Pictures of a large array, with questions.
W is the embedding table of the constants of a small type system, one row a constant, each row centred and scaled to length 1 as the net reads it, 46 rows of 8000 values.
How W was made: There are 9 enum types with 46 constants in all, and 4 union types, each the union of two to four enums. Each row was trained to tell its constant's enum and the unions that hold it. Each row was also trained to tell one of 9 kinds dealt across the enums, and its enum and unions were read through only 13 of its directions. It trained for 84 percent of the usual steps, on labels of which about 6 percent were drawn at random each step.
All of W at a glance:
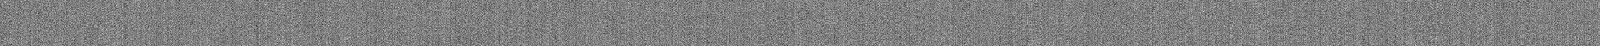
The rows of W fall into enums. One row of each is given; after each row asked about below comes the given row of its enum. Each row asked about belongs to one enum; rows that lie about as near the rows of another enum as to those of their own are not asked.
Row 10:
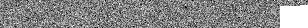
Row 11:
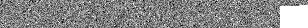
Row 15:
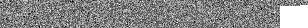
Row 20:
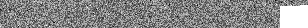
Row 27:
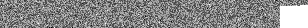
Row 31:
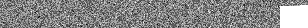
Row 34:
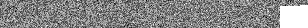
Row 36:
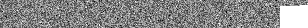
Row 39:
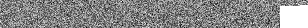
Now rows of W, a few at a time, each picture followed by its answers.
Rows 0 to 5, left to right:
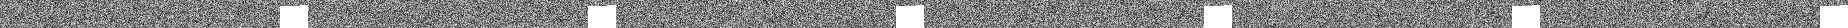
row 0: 34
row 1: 20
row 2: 39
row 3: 36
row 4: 36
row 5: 39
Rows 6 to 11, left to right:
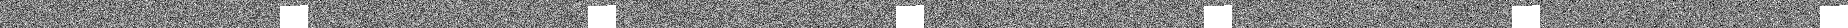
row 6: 36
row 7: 27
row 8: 39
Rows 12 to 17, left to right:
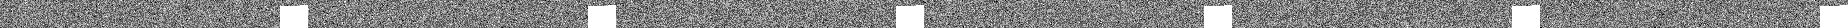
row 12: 31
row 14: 34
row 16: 36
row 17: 11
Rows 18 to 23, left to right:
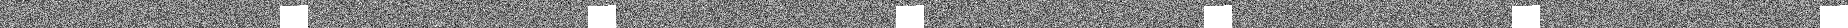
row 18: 39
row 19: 11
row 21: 34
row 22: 39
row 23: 39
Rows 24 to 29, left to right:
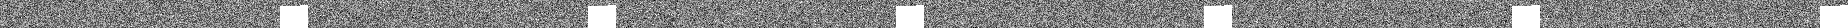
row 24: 34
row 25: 36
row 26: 10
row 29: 34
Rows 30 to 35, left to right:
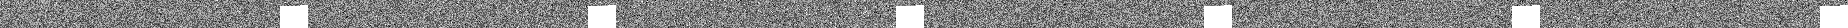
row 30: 31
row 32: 36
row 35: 11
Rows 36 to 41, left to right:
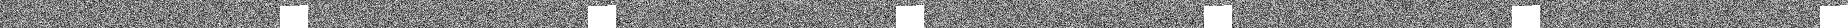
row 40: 27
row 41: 31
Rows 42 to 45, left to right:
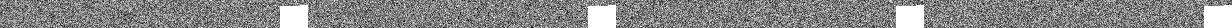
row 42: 11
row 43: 27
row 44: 34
